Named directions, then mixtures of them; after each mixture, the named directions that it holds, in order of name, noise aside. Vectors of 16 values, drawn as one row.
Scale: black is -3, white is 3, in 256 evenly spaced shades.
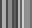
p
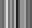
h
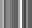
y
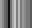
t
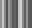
p, y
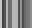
p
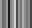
h, t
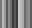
p, y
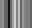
t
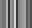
h, t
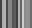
p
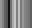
t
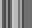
p, t
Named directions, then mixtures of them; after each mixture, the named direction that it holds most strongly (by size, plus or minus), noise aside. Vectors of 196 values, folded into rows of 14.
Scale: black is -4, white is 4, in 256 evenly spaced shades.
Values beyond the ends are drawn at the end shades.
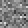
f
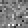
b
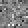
b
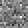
f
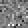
b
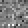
b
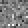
b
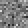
b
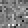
b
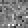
b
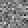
f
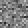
f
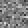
f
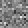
f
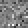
b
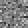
f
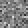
f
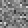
f
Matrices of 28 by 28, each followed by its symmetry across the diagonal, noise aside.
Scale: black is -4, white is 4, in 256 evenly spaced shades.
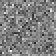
symmetric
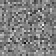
antisymmetric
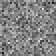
symmetric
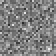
symmetric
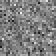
antisymmetric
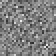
symmetric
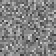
neither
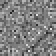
symmetric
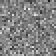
neither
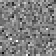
neither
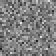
antisymmetric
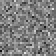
neither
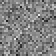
symmetric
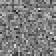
neither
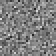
antisymmetric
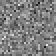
antisymmetric
